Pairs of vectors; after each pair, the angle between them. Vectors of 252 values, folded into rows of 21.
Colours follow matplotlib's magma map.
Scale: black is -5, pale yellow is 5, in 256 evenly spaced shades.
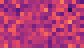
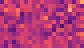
nearly opposite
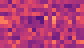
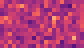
partly aligned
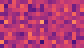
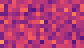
nearly parallel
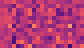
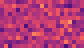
orthogonal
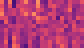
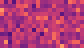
partly aligned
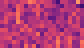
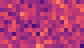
partly opposed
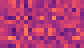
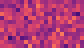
partly opposed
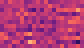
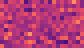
partly aligned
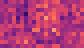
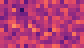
partly aligned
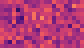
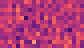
partly opposed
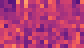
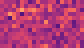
orthogonal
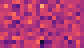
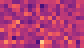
nearly opposite
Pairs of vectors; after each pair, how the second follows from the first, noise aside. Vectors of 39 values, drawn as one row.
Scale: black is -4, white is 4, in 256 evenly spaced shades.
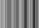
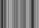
wrapped around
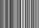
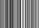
copied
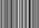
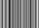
wrapped around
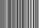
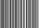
wrapped around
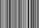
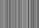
shrunk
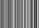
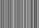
shrunk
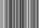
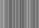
shrunk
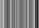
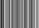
reversed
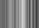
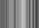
copied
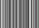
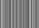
shrunk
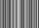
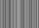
shrunk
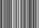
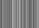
shrunk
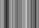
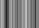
copied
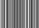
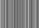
shrunk
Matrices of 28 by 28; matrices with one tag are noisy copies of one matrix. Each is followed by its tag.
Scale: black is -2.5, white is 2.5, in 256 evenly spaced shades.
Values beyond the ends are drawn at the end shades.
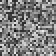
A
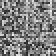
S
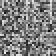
S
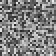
A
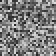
A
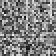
S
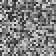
A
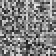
S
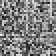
S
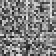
S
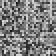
S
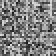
S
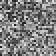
A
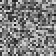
A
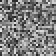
A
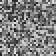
A
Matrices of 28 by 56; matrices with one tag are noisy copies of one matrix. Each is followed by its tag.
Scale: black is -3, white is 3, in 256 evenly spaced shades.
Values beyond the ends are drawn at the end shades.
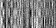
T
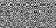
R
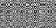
R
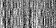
T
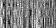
T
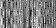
T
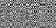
R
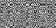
R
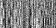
T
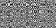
R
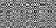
R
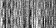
T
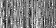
T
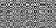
R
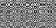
R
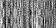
T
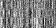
T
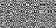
R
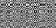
R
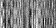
T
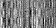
T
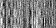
T
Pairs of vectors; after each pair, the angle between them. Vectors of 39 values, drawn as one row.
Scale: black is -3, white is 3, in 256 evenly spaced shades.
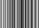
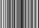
nearly parallel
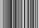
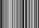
nearly opposite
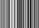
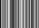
partly opposed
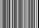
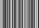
nearly parallel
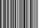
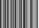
nearly parallel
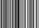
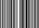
nearly opposite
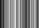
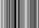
nearly opposite
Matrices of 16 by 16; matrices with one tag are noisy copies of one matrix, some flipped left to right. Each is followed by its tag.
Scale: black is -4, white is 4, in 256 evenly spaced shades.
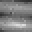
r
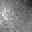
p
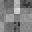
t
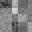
t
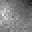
p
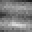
r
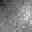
p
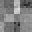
t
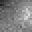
p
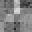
t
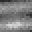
r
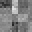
t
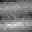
r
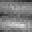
r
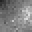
p
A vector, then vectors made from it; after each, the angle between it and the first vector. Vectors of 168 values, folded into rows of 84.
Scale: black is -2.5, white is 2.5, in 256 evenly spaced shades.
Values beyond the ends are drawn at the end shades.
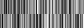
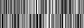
nearly parallel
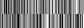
nearly parallel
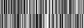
nearly parallel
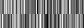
nearly opposite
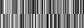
partly opposed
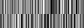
partly opposed
